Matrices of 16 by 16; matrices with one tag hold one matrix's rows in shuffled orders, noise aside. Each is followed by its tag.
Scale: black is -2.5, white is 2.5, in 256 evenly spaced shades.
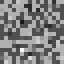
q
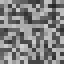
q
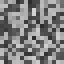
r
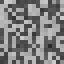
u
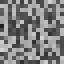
u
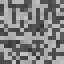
q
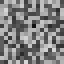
u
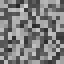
r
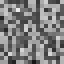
u
